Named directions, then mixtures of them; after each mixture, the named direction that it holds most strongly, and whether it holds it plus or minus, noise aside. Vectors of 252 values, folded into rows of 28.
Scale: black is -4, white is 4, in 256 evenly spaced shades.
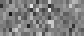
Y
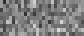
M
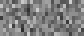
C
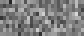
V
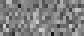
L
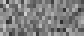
M, minus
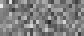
Y, minus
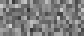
C, plus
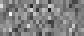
Y, minus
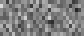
Y, minus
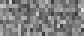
V, minus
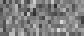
M, plus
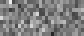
V, minus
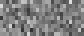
C, plus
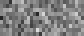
V, plus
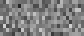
L, plus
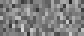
C, minus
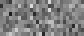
Y, plus
